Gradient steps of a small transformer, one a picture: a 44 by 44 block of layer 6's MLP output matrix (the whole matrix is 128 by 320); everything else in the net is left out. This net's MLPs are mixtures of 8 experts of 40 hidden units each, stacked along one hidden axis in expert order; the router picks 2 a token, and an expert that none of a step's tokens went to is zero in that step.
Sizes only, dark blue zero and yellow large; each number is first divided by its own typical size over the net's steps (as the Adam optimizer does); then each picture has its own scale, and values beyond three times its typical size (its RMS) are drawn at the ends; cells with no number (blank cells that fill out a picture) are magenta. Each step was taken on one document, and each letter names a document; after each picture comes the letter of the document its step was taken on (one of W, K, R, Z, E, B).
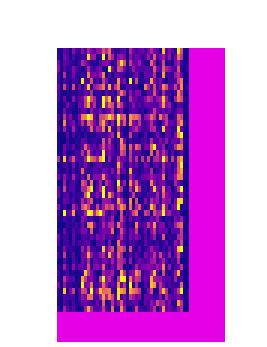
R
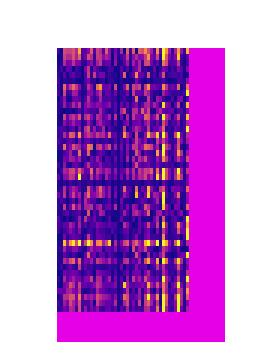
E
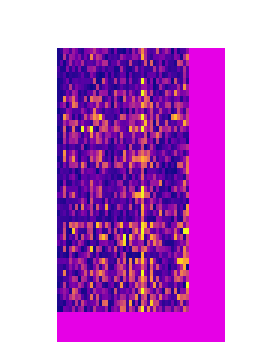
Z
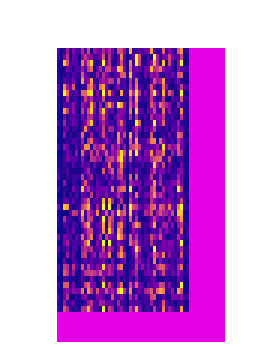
R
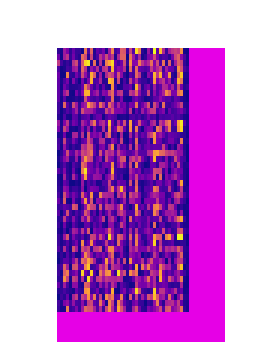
R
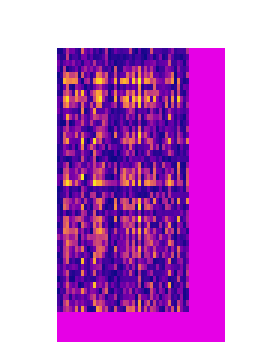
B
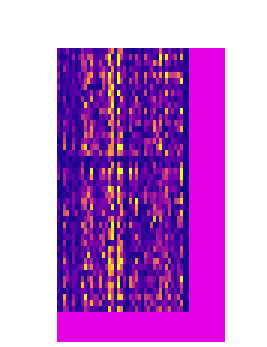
R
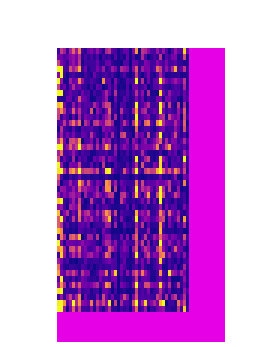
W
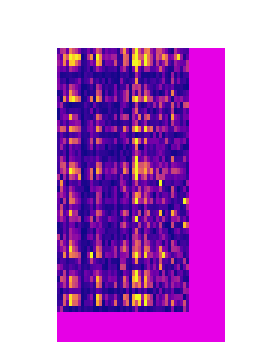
E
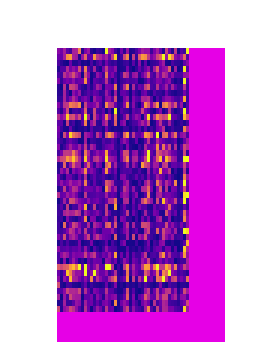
Z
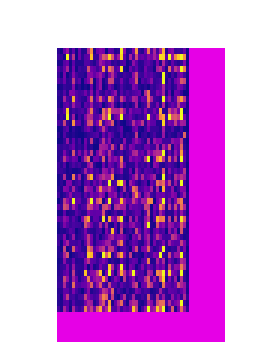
E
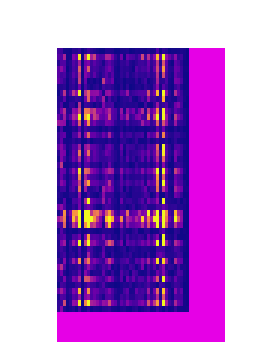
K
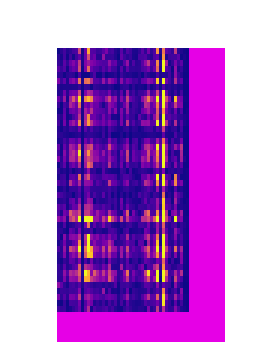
K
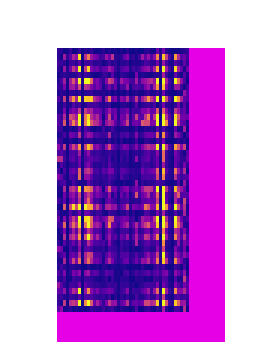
K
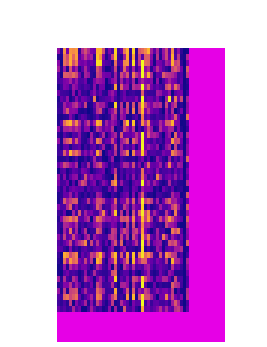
B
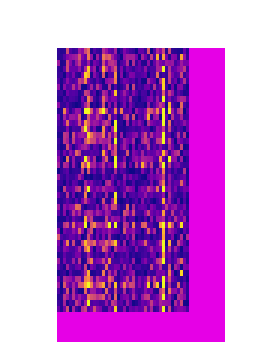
B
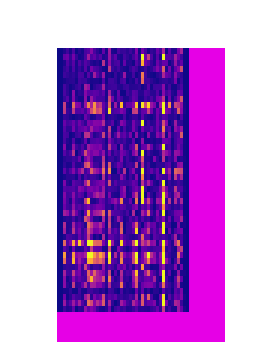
E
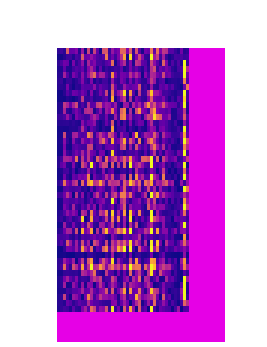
Z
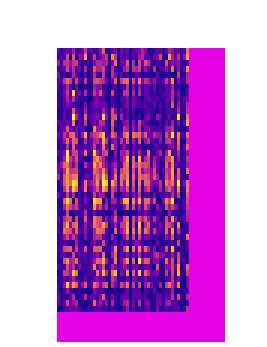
B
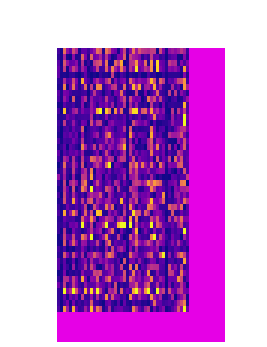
E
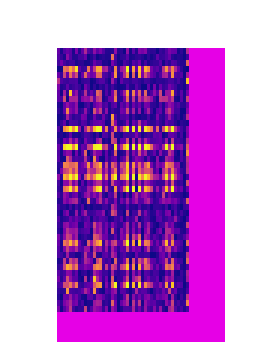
B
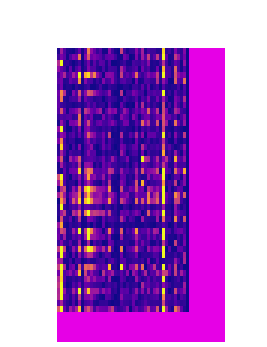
K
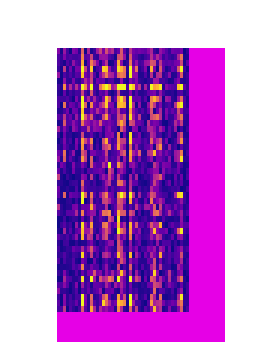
R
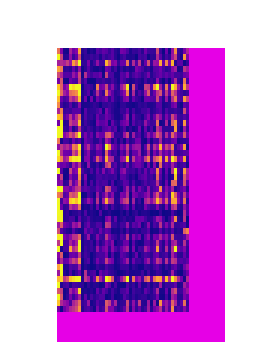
W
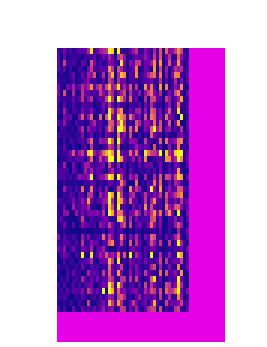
R
